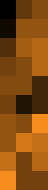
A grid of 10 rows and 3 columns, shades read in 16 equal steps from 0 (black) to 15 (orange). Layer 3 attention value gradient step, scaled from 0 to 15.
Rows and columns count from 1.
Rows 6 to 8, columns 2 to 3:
2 4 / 8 15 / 13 12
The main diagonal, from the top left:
0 9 11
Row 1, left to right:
0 6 8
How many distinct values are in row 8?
3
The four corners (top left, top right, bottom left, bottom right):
0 8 15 7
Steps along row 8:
up down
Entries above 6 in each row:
1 2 2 3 2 1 3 3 3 3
